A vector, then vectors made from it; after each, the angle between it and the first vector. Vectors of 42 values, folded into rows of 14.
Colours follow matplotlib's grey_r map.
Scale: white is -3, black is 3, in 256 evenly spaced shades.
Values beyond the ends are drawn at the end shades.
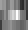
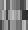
partly aligned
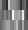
partly aligned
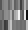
partly aligned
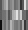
partly aligned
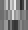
partly aligned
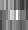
nearly parallel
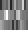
orthogonal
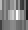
nearly parallel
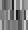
partly opposed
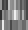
partly aligned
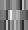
partly aligned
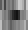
nearly opposite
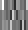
orthogonal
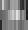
nearly parallel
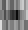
nearly opposite
